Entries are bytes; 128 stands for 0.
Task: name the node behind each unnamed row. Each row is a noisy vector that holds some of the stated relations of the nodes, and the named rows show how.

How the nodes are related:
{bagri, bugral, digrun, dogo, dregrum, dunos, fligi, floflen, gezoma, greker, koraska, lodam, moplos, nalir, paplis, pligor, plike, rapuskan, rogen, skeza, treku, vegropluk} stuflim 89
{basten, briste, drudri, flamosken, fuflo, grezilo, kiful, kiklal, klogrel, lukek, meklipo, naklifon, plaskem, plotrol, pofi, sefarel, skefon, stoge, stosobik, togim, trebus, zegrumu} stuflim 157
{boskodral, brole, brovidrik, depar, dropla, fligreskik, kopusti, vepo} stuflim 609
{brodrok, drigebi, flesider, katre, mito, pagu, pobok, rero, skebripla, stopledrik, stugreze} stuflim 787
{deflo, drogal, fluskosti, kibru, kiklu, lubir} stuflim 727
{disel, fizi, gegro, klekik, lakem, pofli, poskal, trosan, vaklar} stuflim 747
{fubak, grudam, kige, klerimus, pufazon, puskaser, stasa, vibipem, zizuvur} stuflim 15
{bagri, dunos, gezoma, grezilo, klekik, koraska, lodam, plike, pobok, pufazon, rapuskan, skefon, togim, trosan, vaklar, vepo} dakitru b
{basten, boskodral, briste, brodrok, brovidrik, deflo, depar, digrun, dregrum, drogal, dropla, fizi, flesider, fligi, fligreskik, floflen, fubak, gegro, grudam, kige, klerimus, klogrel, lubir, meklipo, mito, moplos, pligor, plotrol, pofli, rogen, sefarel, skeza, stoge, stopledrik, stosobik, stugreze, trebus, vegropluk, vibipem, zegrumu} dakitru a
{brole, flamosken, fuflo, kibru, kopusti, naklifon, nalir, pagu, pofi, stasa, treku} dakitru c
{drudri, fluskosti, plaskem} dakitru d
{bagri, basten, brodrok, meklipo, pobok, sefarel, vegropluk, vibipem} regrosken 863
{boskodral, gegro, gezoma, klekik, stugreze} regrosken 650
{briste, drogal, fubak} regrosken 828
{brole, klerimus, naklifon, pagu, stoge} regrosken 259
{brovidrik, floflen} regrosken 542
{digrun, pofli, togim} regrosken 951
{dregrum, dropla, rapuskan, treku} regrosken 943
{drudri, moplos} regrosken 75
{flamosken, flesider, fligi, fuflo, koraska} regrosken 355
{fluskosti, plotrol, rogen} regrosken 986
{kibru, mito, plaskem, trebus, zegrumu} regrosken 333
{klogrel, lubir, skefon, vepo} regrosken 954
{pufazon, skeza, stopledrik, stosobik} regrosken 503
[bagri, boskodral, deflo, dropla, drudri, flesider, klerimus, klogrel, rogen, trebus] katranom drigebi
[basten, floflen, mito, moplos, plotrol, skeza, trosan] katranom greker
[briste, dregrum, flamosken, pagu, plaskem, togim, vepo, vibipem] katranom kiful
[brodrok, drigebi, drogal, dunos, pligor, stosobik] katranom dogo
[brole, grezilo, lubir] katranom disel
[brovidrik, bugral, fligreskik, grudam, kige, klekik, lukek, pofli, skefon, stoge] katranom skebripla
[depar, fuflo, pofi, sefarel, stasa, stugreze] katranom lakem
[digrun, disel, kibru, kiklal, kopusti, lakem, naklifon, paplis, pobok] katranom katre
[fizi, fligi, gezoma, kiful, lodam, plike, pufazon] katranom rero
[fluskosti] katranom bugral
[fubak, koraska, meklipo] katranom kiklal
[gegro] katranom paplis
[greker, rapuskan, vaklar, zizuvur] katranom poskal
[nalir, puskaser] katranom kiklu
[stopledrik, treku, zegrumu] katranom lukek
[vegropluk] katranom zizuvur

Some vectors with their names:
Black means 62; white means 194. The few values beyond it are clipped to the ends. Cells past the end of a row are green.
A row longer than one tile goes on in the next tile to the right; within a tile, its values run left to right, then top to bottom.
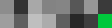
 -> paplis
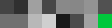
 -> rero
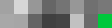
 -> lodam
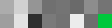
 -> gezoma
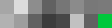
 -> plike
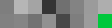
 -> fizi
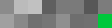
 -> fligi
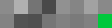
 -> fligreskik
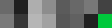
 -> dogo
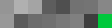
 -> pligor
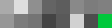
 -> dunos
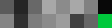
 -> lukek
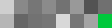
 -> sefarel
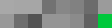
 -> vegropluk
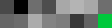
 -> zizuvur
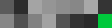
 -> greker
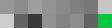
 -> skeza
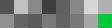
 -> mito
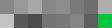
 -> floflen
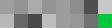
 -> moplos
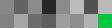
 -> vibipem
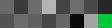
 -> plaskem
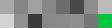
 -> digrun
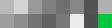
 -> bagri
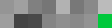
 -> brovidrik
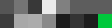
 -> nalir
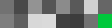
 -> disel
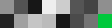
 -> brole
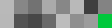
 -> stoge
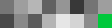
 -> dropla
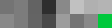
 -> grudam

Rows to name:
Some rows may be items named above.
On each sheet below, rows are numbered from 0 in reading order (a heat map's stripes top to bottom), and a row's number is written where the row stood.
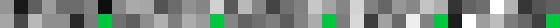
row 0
kiklal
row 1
brodrok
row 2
mito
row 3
klekik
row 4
treku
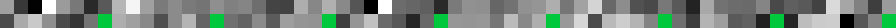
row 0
naklifon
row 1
koraska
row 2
deflo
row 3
pofi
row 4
lubir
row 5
dregrum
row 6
dogo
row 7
pagu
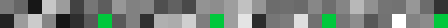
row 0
kopusti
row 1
boskodral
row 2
gezoma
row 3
plotrol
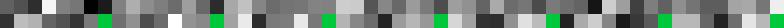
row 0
flamosken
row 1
plotrol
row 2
gezoma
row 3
grezilo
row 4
togim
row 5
kopusti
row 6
pufazon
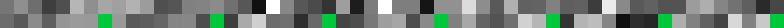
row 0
deflo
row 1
pligor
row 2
fuflo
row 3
drudri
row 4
vepo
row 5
nalir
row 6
briste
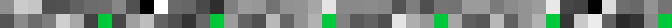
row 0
rogen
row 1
pofi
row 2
stopledrik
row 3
klogrel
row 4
stopledrik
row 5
kibru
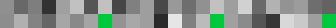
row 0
vibipem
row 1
fubak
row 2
skefon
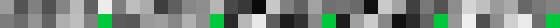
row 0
klerimus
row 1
flesider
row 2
kibru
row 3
kopusti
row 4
rapuskan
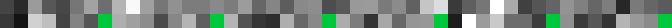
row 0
drigebi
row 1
koraska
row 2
zegrumu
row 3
pofli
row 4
treku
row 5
trebus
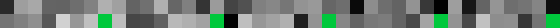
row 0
drogal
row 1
stosobik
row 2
fluskosti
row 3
kiful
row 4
kiklal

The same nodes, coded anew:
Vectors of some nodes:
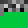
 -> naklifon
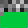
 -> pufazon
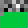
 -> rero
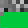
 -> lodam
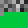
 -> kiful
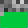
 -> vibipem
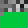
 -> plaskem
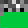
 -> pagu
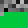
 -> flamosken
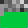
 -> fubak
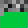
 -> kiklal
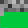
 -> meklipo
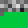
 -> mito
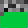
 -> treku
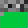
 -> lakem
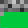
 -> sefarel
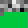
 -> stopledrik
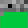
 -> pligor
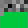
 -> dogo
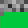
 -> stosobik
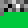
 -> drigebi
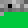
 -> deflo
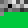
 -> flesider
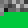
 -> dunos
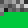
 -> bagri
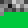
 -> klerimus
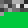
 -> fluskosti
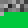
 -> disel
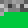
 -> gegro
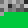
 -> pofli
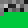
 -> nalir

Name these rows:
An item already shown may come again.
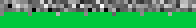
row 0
dropla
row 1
pobok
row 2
fluskosti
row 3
pagu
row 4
rapuskan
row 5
fubak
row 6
brovidrik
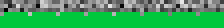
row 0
kopusti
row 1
fligreskik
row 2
pofli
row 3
drogal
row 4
depar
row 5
gezoma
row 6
brodrok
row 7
zegrumu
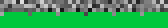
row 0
fligi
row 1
mito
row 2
grezilo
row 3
treku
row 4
kiful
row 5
briste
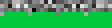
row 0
boskodral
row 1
koraska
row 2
drudri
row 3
brovidrik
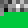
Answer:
vepo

